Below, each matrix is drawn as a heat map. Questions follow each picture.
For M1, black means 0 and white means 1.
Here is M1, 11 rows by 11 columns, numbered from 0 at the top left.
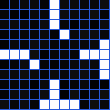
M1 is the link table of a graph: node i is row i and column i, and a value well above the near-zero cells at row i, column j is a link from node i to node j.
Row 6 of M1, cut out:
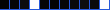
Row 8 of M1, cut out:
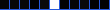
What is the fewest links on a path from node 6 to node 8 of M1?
3
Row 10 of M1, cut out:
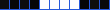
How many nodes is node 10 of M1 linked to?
4
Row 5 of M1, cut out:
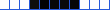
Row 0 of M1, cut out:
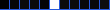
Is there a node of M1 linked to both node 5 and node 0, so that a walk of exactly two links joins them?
no
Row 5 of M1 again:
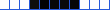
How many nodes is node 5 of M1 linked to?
6
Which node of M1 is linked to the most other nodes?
node 5
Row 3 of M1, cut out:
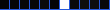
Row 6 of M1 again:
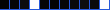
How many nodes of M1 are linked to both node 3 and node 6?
0
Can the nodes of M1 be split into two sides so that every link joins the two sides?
yes
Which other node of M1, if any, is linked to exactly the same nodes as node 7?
node 4
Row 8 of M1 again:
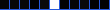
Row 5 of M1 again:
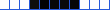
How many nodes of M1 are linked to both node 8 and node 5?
0
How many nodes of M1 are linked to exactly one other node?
8
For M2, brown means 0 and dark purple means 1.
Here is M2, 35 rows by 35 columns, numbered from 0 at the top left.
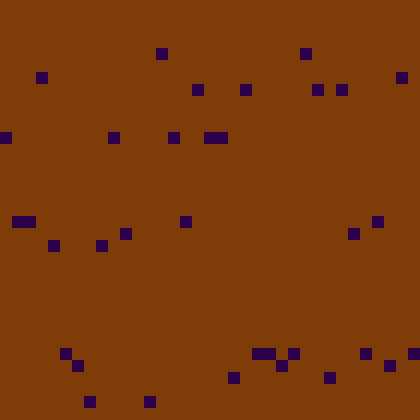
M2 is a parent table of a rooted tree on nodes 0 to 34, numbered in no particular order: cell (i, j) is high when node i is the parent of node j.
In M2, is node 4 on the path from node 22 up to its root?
no
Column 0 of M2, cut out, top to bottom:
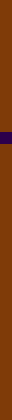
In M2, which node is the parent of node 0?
11
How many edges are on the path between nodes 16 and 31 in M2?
7
